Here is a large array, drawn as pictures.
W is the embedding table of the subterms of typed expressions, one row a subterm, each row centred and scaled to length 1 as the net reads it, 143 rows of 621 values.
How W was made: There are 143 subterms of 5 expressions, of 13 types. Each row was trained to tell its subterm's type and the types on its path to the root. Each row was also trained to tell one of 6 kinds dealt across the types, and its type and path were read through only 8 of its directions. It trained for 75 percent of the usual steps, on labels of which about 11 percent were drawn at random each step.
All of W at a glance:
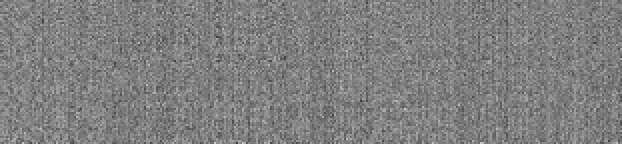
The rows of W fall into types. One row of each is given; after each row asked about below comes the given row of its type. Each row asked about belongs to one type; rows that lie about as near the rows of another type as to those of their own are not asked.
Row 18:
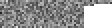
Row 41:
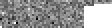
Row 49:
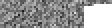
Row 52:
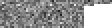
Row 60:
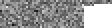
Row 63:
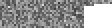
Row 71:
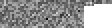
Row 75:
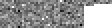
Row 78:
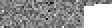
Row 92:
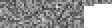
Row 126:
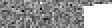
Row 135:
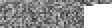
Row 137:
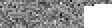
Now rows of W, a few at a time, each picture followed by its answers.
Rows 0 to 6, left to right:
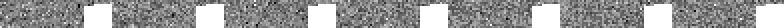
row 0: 92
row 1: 137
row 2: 63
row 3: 60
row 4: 78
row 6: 41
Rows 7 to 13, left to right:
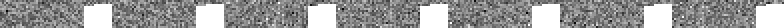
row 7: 137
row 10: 63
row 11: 126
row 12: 71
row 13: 71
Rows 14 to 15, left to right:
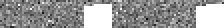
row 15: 18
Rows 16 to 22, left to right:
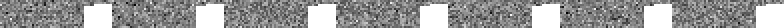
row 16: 52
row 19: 78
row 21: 18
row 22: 92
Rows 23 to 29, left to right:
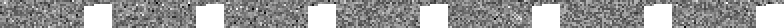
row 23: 18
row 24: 137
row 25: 75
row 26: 60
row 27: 78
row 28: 49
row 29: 60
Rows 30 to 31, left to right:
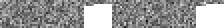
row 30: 135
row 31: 126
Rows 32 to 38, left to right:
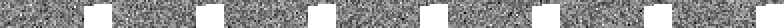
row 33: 135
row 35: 126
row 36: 71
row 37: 135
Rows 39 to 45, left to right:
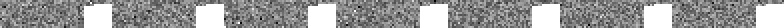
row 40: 137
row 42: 126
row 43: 126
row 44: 92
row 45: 49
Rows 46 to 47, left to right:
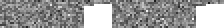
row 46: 52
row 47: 71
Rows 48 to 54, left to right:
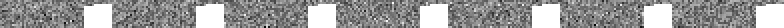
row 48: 137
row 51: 92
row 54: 135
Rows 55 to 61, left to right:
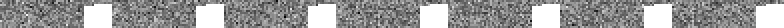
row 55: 63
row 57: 63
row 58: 135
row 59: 18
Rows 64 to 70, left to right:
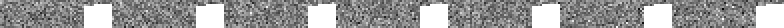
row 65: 60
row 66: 41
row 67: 52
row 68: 137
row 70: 78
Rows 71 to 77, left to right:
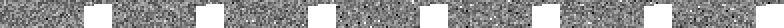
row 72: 49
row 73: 18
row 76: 78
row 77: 126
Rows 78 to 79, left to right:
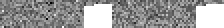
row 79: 52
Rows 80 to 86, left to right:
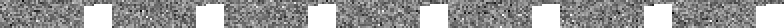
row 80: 18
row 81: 135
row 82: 52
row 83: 126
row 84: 135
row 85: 41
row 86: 137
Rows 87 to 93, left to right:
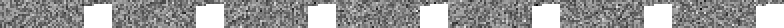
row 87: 126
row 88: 135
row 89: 137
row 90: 41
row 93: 49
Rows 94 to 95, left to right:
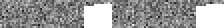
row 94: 63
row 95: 71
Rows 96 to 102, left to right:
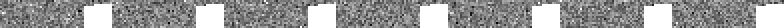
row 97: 18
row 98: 52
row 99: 71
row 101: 63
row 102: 60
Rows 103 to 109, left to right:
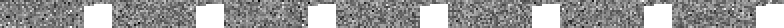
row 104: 60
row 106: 60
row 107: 41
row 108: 49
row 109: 49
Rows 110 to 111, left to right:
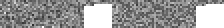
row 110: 52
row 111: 49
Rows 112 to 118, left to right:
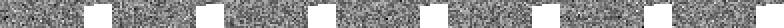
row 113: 137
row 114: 135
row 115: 41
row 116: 137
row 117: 137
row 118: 52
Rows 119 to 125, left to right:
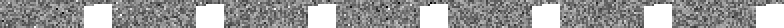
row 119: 126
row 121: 18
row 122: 18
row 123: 92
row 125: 60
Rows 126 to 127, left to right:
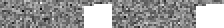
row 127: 52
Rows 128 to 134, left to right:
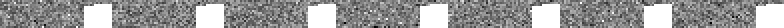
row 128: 78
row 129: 18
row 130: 60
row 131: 75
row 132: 18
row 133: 60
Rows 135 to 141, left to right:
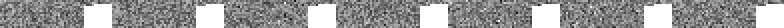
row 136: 135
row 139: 135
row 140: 71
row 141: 60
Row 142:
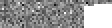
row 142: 41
